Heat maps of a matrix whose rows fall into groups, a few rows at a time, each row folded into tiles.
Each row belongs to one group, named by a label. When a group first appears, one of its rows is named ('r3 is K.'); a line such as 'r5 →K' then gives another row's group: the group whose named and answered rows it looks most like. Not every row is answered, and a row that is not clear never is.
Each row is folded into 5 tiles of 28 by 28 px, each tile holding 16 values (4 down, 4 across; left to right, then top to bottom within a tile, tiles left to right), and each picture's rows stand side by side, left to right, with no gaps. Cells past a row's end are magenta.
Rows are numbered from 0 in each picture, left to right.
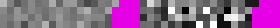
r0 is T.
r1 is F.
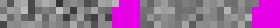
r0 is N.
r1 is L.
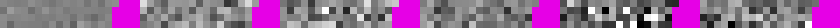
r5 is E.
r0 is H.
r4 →F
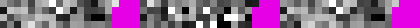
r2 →N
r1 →F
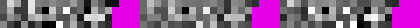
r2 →F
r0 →F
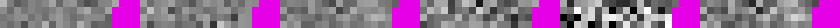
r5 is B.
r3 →N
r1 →H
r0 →T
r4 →E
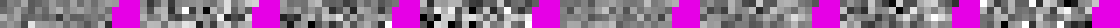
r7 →T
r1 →H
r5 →B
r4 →H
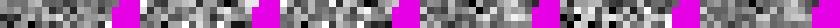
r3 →B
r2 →T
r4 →E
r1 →T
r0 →E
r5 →B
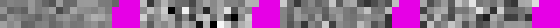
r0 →B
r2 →T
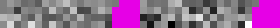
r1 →E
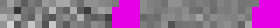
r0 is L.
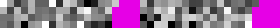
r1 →E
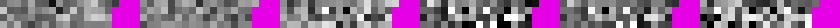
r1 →N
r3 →F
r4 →F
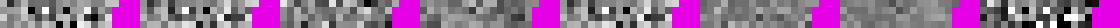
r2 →T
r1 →H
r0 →H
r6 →B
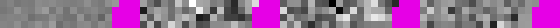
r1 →N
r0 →H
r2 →B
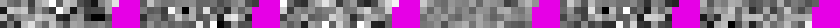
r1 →F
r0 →N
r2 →T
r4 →F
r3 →T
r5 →E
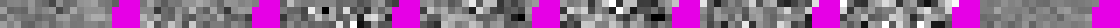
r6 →T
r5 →T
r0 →B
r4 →N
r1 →L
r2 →F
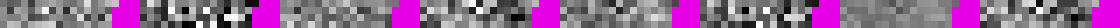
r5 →F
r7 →N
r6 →B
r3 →N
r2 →L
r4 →B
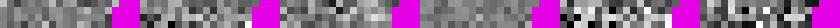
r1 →E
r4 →E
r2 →B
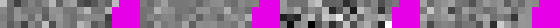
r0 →T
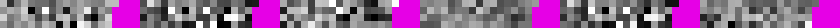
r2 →N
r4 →F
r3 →N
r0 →H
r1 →F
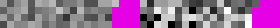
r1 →E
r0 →N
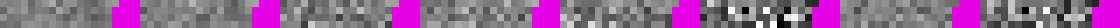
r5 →F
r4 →L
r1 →N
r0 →N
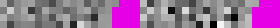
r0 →H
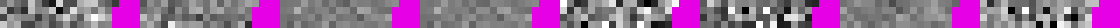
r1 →L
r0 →B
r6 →B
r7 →H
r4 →T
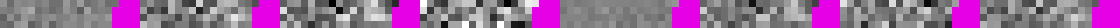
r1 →B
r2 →B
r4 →H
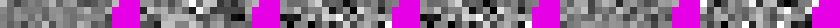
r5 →T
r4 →N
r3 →E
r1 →N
